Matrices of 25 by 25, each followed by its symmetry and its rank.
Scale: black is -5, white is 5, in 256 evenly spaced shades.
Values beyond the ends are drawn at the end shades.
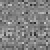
neither, rank five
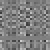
neither, rank two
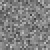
neither, full rank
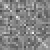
symmetric, rank five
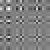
symmetric, rank one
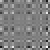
symmetric, rank one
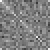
symmetric, rank five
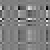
neither, rank one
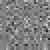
neither, rank five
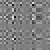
neither, rank two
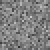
neither, full rank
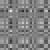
symmetric, rank one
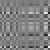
neither, rank one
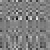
neither, rank two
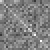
symmetric, rank five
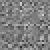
neither, rank five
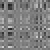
neither, rank two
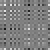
symmetric, rank one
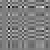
neither, rank one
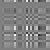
neither, rank one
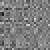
neither, rank five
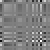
symmetric, rank one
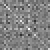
symmetric, rank five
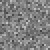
neither, full rank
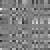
neither, rank two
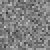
neither, full rank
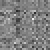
neither, rank five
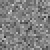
neither, full rank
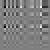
neither, rank one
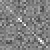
symmetric, rank five
